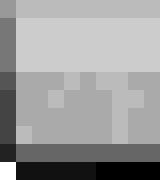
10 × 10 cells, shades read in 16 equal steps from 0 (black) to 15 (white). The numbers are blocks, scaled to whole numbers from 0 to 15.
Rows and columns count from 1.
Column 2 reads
11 12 12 12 10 10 10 11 6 1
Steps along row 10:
down same same same same down same same same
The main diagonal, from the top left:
9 12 12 12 11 10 10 11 6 0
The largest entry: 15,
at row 10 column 1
